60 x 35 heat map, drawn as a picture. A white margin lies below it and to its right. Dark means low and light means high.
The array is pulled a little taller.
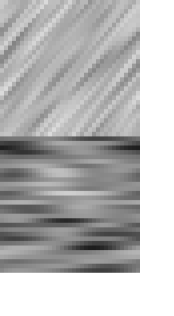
The table splits into 2 rows of 1 panel. Panel 1,1: high, slanting up to the right. Panel 2,1: middling, streaked across, strong in contrast.
